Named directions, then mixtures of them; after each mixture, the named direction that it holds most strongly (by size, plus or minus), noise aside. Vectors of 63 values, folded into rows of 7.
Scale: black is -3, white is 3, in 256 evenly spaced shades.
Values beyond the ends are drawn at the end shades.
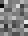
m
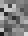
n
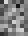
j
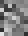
n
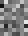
m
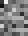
m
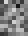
j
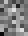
j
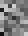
n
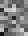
n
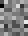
m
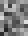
n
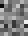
m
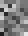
n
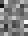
m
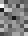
m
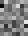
m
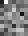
j
